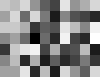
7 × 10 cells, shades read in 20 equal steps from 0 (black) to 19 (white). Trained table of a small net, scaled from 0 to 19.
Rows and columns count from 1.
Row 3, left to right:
15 15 13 4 7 6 17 14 10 18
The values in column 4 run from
0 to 18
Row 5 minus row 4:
-6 3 9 18 -3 10 -13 1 11 -17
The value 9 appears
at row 2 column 5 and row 6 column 9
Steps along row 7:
same up down up down up down down up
